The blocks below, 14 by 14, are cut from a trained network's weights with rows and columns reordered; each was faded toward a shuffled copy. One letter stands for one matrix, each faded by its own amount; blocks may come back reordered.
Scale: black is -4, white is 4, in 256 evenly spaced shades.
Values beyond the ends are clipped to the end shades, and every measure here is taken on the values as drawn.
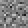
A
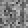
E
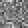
E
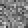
E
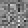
A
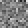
A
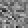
E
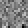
A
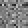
A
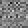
A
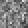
E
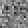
E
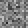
E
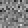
A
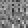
A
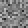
E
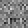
A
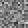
E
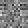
A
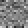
A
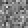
E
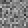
E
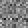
A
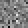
E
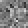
A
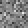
E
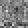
A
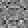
A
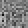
A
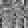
A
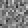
E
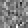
E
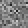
A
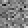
E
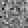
E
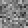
E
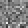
A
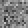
E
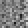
E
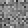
E
